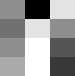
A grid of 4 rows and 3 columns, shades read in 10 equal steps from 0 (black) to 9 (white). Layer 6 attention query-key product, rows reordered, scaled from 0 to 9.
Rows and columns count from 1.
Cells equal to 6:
1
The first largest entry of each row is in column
3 2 2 2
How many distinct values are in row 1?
3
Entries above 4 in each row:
2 2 2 2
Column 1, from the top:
5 4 5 6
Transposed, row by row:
5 4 5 6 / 0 8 9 9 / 8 5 3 2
